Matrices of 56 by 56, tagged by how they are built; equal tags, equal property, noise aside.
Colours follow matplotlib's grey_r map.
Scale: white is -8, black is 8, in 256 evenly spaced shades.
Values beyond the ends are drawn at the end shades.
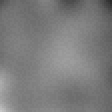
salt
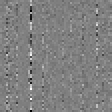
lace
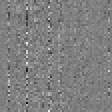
lace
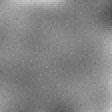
salt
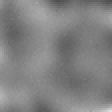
salt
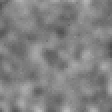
salt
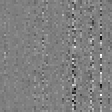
lace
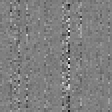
lace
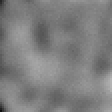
salt
